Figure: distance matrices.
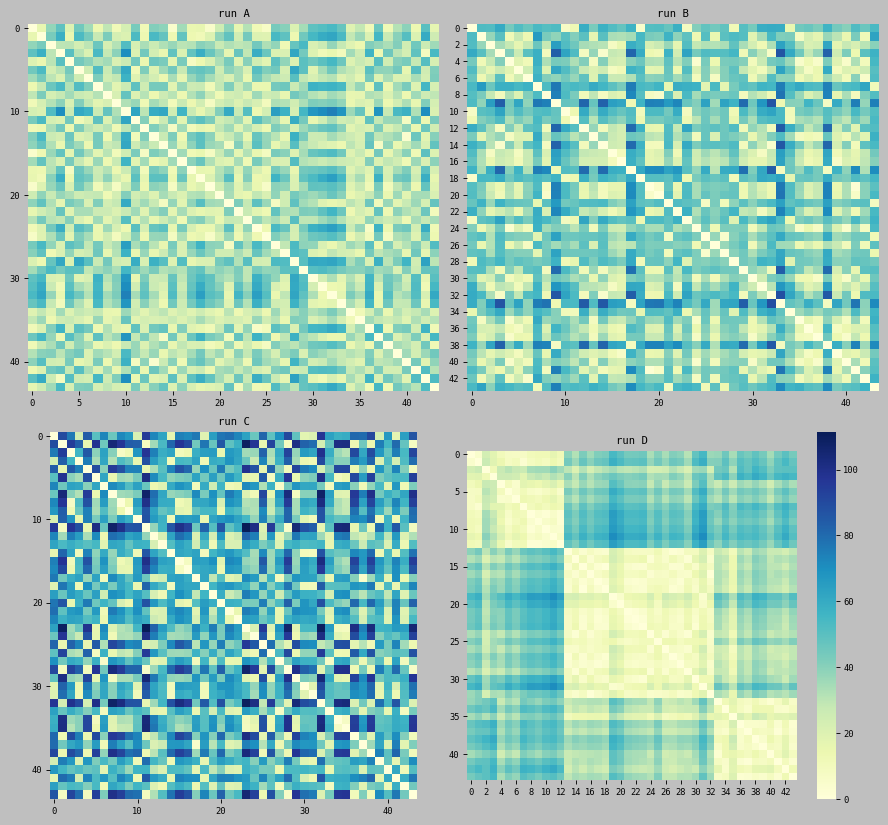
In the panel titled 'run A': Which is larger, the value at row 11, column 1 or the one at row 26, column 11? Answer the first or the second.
the first
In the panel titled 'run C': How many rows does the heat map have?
44
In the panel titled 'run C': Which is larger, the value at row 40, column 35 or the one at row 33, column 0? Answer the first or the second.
the second
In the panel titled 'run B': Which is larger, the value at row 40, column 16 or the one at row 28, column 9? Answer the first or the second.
the second
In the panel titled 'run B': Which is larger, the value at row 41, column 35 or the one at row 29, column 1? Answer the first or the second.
the second
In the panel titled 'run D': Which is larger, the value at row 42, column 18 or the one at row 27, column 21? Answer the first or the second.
the first
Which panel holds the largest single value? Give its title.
run C
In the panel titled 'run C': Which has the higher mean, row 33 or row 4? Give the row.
4
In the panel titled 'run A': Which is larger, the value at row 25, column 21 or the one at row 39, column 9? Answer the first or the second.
the first
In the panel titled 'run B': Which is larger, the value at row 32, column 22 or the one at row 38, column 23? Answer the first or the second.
the second
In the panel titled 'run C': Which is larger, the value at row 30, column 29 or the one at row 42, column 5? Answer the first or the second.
the second
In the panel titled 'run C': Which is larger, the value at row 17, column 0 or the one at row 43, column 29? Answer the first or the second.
the second
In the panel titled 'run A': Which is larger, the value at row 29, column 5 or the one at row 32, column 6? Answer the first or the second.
the first
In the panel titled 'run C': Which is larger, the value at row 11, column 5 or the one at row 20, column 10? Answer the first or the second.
the first
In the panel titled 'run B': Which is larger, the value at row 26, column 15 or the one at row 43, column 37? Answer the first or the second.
the second
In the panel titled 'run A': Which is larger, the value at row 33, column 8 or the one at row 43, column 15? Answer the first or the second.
the first
